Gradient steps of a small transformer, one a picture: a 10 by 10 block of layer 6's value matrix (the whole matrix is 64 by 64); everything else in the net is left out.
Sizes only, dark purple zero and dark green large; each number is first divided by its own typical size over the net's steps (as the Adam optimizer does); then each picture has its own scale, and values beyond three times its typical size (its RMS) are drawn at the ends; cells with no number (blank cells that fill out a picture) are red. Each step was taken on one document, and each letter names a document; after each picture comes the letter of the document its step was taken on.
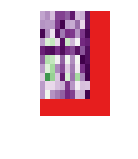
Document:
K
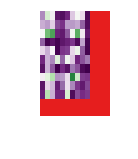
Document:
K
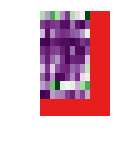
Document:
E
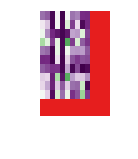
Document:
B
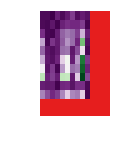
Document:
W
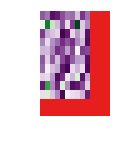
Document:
K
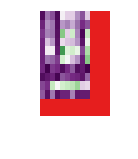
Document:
E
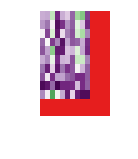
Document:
K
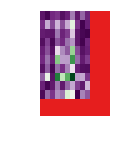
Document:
W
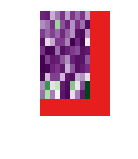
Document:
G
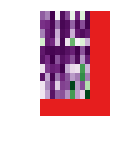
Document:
G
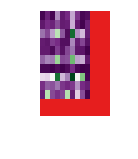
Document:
W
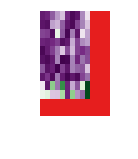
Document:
G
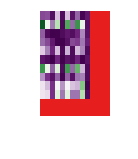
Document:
B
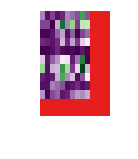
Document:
E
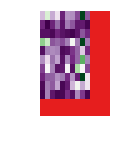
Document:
G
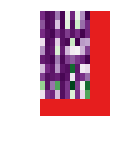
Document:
G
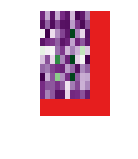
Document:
W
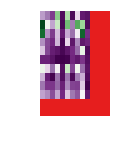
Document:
B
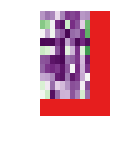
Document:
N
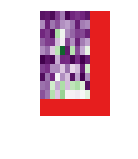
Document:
E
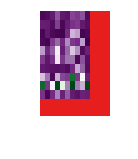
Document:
G
